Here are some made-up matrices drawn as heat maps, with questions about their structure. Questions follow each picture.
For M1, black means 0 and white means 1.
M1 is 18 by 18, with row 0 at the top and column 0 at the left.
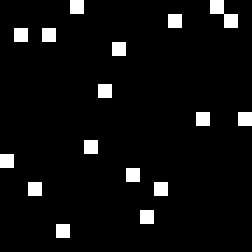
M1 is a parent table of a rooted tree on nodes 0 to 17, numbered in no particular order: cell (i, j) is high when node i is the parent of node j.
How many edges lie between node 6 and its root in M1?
5
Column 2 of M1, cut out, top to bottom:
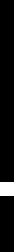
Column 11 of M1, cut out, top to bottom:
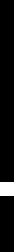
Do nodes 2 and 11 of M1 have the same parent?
yes
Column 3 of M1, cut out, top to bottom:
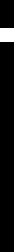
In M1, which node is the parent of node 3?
2
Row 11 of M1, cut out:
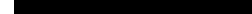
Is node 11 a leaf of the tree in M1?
no
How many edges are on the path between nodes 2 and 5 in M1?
4
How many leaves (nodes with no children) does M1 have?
6
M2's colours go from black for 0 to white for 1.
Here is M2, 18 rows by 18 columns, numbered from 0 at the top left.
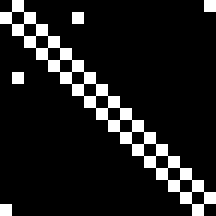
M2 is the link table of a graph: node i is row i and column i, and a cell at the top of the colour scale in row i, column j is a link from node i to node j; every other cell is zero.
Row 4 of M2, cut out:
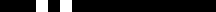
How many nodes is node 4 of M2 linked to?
2
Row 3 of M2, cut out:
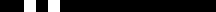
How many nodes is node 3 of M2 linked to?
2
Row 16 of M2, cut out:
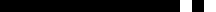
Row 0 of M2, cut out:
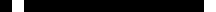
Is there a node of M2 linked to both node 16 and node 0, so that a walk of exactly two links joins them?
yes
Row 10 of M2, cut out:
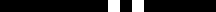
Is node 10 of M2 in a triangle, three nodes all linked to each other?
no
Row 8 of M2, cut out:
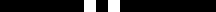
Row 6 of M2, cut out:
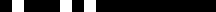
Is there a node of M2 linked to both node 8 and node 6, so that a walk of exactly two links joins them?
yes
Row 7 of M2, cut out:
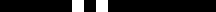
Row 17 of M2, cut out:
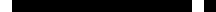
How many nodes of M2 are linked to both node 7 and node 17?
0
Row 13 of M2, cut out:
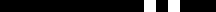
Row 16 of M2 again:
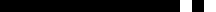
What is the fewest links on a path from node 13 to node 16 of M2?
3
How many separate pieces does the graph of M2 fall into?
1
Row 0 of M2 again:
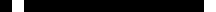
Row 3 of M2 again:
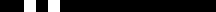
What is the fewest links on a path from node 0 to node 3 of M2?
3
